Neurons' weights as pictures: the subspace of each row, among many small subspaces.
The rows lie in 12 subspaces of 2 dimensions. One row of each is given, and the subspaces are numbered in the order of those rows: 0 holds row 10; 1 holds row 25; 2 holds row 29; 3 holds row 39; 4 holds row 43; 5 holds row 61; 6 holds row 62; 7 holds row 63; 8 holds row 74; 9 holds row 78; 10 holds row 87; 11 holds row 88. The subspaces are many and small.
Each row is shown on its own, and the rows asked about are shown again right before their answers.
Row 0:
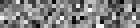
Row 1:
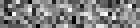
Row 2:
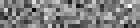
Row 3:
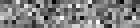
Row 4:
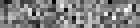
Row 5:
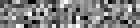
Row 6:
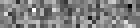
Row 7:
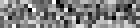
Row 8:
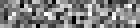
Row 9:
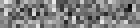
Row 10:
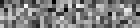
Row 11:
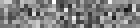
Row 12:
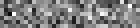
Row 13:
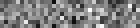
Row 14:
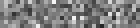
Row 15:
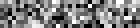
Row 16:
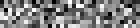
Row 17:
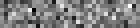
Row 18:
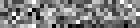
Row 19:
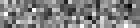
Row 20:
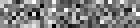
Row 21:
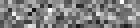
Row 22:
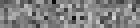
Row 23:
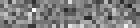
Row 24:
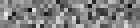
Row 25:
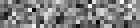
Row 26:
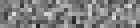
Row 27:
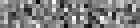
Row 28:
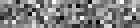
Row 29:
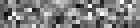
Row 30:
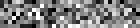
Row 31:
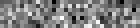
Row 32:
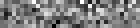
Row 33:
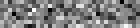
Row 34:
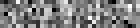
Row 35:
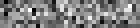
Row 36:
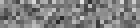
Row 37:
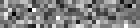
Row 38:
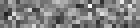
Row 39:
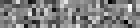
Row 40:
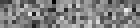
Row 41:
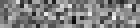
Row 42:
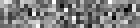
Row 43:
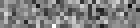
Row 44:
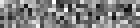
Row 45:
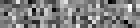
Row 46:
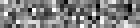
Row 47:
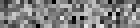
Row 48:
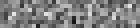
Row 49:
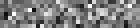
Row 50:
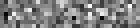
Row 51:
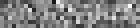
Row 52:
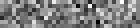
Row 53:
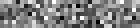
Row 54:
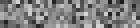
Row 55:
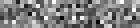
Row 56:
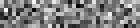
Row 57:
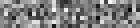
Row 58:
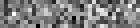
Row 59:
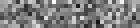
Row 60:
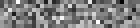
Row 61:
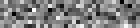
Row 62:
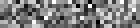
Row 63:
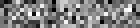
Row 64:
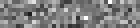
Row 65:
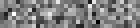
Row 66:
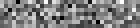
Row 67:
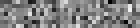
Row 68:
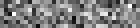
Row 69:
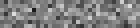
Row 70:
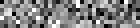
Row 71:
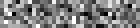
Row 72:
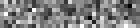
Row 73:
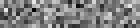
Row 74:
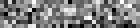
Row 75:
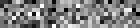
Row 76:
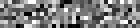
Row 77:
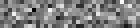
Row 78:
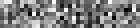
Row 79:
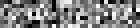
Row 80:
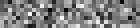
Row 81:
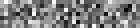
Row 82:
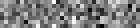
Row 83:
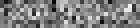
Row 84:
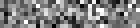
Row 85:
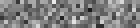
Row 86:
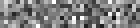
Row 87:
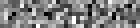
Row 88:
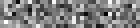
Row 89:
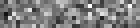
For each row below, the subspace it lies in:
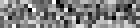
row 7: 0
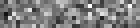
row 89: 2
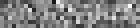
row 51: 0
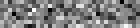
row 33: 5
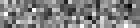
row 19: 8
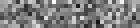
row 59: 6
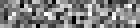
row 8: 10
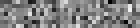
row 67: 3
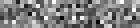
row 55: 1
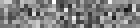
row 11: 9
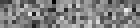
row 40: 9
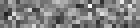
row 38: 2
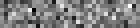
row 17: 9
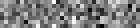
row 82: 4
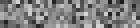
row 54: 11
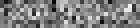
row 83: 7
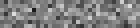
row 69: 5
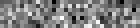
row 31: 2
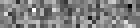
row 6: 3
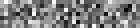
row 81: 5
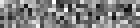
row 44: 0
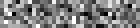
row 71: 11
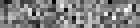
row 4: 9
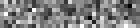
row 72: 8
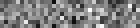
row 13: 4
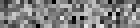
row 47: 6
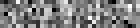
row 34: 3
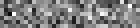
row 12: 11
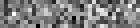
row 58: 6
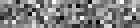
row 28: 1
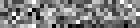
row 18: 7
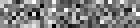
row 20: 7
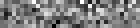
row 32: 4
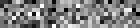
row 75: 7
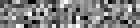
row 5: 3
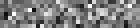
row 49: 1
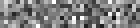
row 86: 6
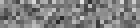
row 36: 4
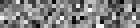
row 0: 4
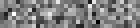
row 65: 10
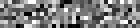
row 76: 3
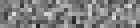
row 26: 10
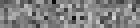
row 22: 1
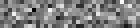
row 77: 5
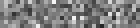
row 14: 6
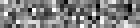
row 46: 8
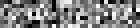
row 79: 8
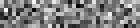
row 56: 0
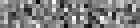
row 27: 2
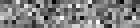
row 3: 1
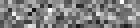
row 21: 5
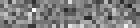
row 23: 8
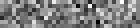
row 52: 6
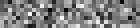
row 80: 5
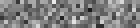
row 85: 4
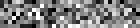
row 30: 7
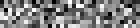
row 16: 0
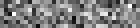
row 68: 11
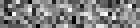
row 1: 11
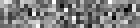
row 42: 9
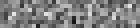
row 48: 10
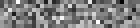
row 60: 10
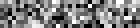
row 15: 2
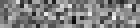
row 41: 10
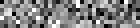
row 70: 11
